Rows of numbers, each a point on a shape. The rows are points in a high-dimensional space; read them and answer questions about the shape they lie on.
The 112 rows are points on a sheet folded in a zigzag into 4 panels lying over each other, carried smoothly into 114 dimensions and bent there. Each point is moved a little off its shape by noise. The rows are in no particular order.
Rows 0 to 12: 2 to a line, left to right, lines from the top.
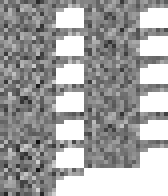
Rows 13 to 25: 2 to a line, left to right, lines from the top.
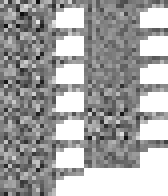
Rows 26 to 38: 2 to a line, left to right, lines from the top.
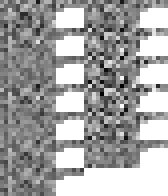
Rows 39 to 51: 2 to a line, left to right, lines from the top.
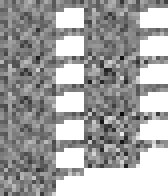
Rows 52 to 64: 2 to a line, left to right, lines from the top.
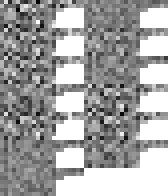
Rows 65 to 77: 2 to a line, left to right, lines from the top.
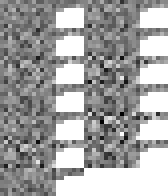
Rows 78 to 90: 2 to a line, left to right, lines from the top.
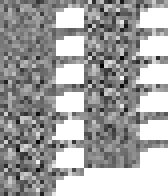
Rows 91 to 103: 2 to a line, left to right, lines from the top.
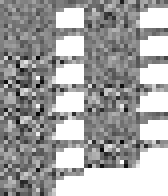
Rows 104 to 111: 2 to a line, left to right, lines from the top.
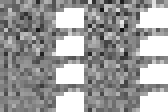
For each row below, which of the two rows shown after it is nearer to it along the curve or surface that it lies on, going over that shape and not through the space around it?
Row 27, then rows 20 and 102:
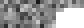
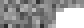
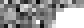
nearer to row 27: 102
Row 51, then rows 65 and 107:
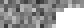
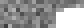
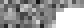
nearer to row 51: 65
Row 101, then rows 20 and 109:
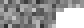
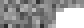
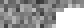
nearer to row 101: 109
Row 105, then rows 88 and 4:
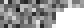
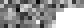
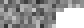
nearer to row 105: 4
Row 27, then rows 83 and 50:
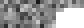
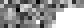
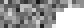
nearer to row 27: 83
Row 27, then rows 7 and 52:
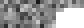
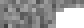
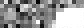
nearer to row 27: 52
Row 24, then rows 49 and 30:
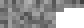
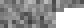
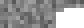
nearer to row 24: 49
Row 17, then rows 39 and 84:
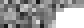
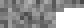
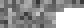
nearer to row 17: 39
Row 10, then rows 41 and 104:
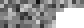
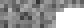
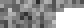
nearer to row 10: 104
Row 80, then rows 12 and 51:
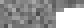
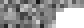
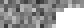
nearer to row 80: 51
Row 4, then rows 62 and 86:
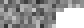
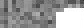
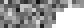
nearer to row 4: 86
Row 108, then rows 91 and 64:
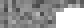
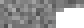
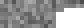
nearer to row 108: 64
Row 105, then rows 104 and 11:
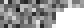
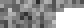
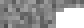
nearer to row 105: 11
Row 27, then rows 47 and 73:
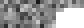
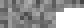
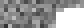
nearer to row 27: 47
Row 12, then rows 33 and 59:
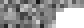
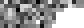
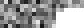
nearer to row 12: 33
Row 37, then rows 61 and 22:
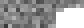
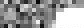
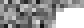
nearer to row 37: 22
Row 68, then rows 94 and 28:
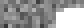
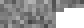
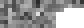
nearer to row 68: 94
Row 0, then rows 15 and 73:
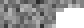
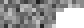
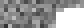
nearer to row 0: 15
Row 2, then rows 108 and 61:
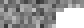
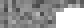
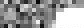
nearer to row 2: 108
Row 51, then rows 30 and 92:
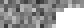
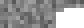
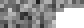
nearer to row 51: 30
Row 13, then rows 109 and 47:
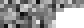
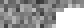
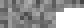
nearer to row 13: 47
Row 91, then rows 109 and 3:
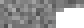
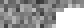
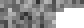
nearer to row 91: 109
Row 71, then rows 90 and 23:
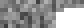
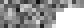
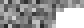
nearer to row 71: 90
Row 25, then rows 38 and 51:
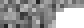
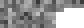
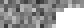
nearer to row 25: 38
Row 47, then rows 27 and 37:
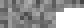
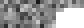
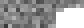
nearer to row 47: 27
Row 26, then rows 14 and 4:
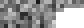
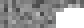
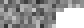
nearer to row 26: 14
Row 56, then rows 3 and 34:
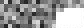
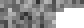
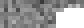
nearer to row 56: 34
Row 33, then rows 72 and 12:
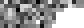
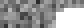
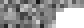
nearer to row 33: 12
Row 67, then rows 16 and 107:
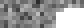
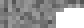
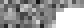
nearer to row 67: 107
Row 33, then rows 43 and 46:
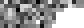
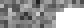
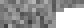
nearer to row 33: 43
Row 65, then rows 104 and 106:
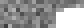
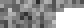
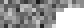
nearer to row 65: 106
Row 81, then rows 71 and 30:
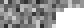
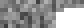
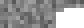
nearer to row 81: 30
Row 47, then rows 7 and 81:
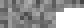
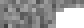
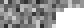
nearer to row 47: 7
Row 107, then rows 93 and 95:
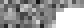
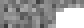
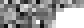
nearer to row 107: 95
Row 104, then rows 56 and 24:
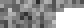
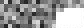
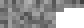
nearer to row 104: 24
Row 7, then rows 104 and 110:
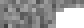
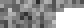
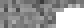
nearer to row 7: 110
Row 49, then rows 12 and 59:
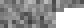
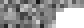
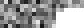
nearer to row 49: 12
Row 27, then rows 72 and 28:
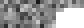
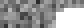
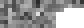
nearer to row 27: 72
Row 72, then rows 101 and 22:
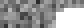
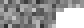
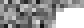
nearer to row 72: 22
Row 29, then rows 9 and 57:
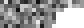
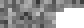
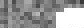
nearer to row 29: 57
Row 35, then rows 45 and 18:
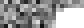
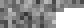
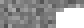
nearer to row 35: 18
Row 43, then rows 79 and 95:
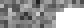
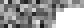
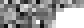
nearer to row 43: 95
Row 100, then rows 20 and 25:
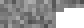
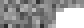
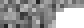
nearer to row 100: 20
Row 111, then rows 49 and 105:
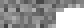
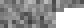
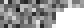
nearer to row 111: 105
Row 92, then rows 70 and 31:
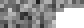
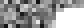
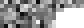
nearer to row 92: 31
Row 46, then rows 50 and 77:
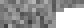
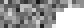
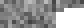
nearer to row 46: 77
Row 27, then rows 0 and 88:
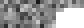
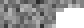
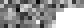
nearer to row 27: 88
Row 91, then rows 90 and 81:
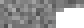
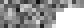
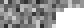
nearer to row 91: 81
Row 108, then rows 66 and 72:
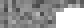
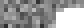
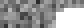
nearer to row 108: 66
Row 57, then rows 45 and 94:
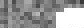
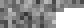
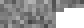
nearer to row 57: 94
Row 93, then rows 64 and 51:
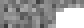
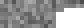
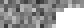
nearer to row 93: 64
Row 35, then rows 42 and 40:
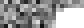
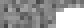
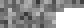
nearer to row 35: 42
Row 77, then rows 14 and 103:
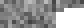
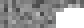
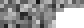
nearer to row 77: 14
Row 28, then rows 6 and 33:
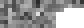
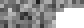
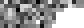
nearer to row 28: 6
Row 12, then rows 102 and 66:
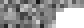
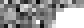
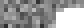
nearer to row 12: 102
